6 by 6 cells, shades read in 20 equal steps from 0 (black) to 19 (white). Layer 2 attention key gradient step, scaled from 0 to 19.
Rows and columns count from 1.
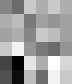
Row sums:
74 71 76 72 70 62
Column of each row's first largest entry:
3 2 4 2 5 5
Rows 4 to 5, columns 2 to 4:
18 11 9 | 0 17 13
